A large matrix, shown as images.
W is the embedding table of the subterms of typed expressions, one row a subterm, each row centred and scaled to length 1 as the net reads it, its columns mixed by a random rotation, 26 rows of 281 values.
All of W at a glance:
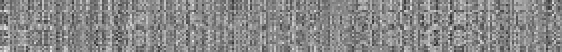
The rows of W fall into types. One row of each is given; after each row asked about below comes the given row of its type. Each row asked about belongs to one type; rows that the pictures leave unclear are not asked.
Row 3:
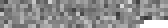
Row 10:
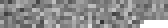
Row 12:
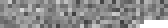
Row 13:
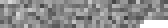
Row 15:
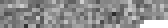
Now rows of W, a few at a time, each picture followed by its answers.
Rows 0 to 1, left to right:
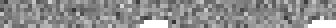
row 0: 3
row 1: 3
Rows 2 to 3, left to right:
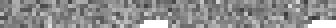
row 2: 10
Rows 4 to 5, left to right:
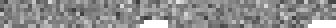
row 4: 3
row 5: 13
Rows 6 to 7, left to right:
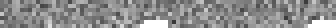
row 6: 10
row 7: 3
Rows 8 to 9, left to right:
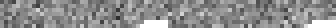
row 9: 12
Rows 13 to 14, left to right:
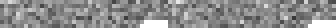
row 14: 13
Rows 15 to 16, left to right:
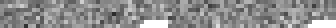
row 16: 10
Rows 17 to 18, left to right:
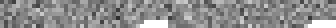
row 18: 13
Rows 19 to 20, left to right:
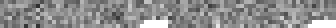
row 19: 15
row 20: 10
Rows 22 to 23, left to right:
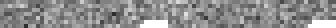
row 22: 15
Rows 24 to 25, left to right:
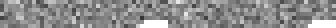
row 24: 13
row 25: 13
